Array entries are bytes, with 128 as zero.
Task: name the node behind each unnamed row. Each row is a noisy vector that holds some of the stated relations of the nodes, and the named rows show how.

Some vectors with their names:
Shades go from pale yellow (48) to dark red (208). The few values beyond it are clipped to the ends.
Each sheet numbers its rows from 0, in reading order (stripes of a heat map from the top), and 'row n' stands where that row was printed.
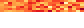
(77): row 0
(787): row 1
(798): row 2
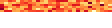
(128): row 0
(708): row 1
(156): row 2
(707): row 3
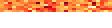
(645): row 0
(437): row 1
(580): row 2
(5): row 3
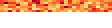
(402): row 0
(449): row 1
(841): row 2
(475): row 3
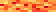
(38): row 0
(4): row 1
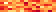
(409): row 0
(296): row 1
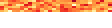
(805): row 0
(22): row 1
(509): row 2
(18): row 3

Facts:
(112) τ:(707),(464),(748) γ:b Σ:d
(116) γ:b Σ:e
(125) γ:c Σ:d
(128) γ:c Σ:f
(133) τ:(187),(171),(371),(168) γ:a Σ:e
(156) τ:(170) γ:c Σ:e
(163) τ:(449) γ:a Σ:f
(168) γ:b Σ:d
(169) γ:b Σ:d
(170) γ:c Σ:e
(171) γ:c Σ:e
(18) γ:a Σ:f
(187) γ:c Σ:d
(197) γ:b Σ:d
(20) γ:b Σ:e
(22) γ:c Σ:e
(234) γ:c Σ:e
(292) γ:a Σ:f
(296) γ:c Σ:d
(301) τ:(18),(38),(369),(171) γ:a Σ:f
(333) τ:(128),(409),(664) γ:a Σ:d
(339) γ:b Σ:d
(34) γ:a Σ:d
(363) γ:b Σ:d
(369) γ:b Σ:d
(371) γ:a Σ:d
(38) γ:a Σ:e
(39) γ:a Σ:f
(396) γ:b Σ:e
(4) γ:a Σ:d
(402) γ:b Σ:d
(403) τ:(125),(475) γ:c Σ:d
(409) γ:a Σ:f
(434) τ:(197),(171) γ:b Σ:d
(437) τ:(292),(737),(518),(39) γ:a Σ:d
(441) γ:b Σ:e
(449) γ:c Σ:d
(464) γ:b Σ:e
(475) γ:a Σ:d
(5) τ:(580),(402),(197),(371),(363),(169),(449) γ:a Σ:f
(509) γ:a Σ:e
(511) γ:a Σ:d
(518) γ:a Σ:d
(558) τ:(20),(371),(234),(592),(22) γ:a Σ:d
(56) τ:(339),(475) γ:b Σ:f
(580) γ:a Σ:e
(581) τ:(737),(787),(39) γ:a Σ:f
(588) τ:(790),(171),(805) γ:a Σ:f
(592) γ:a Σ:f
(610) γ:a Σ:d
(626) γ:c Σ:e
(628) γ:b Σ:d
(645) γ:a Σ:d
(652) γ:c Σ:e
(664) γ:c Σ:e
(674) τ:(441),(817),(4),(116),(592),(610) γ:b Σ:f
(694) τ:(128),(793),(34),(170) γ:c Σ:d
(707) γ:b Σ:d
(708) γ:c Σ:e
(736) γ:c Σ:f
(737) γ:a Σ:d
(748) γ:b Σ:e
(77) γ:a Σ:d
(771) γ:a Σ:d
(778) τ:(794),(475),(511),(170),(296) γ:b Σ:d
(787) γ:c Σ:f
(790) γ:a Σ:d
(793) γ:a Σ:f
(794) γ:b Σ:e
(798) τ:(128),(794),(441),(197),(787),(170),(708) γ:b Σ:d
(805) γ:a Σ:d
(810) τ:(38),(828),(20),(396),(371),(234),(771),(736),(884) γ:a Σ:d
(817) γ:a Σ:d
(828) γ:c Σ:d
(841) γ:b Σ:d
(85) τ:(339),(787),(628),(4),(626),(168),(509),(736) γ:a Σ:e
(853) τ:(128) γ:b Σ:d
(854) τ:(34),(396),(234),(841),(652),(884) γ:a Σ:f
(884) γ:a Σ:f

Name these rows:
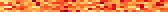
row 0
(558)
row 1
(163)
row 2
(626)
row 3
(810)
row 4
(171)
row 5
(694)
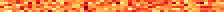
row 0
(588)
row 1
(187)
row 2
(371)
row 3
(664)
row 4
(56)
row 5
(652)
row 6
(197)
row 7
(628)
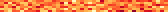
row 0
(434)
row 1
(234)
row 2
(794)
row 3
(301)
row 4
(736)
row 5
(170)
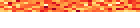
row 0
(133)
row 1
(581)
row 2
(828)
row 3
(778)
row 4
(854)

